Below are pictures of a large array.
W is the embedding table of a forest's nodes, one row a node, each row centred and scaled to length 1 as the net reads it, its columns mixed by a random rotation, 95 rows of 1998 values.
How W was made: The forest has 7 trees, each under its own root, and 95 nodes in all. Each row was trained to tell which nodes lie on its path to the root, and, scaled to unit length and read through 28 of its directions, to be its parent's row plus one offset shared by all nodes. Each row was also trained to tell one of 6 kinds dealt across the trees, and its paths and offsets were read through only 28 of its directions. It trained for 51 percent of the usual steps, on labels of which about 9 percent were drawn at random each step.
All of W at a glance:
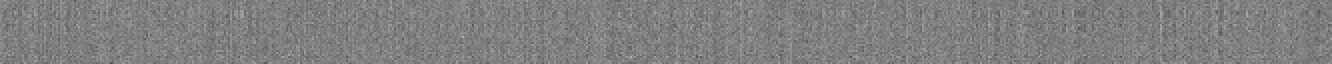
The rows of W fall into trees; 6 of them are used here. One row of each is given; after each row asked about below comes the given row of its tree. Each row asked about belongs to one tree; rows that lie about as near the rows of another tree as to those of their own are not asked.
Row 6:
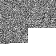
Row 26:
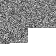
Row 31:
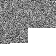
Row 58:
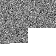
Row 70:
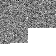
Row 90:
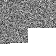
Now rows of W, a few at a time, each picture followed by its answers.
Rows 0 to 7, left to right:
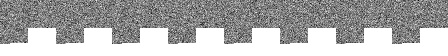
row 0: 90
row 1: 90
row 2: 31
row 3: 58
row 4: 70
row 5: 31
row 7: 90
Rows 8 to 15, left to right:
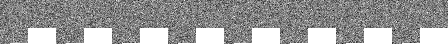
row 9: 58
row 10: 90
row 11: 31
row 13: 70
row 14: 31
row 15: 31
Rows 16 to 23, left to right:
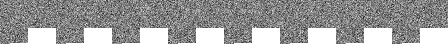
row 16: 58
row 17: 90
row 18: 6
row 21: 26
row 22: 58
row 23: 58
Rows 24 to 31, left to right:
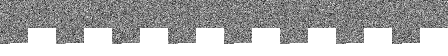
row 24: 58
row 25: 58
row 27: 6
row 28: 31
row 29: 90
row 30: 6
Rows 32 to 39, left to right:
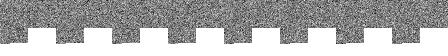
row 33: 70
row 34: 58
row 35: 6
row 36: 26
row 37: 6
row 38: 31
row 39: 26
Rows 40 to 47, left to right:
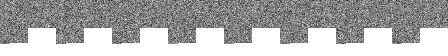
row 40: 26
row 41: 31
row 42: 90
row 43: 26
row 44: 26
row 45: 31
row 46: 26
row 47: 6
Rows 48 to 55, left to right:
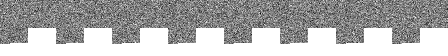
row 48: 31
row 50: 90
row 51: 90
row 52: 31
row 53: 58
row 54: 90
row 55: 58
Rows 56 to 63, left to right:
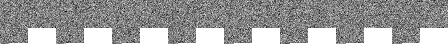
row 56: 90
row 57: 6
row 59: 6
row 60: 90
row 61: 31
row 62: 6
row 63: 6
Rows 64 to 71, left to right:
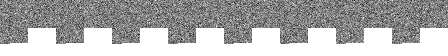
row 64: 58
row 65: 6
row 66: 31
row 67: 26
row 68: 90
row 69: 90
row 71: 70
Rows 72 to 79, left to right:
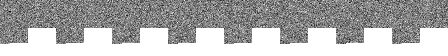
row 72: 6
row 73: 6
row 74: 70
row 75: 31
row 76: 6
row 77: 31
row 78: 26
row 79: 6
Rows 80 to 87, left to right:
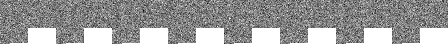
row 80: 90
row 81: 90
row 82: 90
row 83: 31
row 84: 31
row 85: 70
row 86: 31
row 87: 90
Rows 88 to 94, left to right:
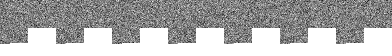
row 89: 26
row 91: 58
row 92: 70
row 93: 6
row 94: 70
